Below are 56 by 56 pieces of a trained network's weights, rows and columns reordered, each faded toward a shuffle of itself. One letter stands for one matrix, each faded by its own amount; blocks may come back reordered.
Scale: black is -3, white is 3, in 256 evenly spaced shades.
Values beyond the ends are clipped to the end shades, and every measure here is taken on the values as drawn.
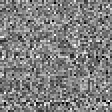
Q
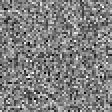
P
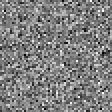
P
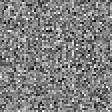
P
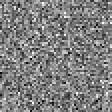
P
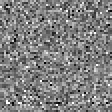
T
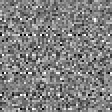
Q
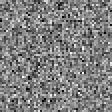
P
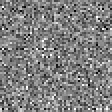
T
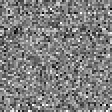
T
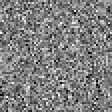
P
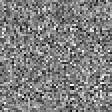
T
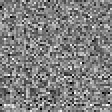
Q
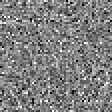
T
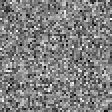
P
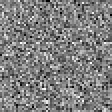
T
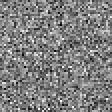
P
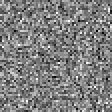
P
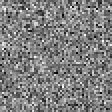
P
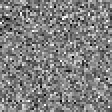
T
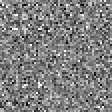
T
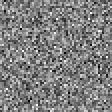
P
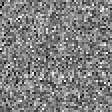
T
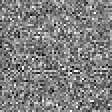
T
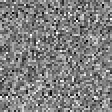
T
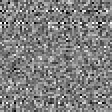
Q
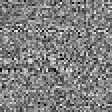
Q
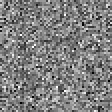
P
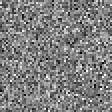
P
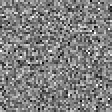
P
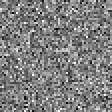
P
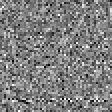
T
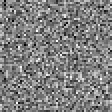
P
